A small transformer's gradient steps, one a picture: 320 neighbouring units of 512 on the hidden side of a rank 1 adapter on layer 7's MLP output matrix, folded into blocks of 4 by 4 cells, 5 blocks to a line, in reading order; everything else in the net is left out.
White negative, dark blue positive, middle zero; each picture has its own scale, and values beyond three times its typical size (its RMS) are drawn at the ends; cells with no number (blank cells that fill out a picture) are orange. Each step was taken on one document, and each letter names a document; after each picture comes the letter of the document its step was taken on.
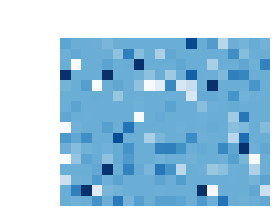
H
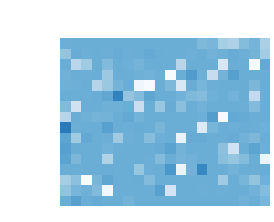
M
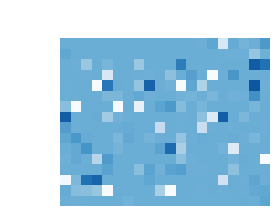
M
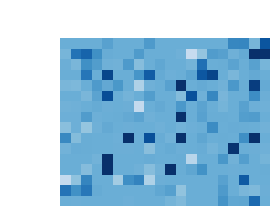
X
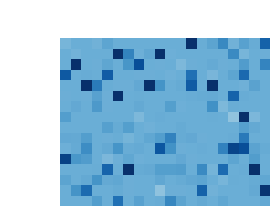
H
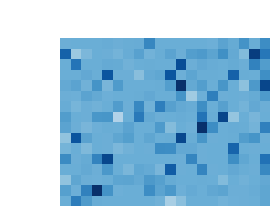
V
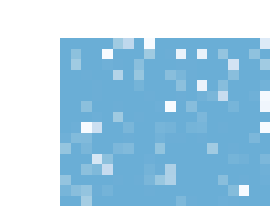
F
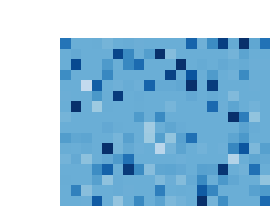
H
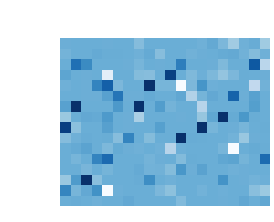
M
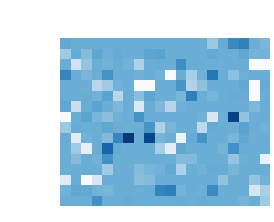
M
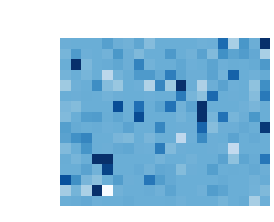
V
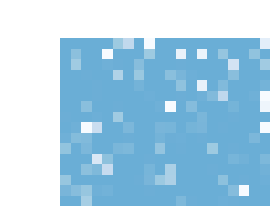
F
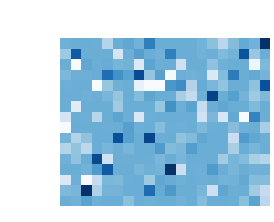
V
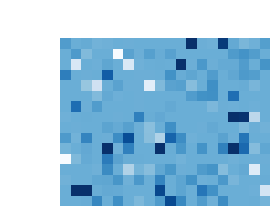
H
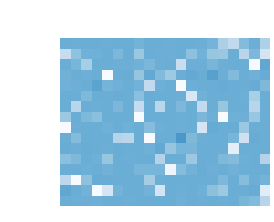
V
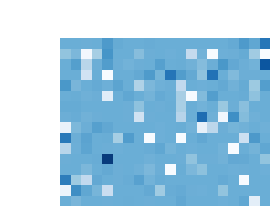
X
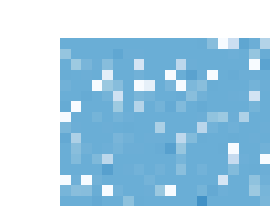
M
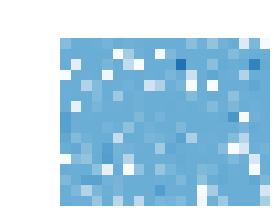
H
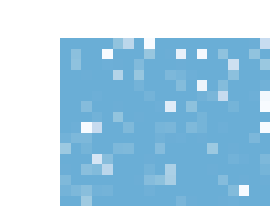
F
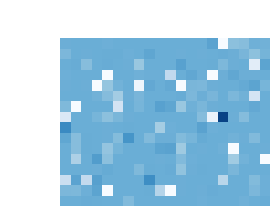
M
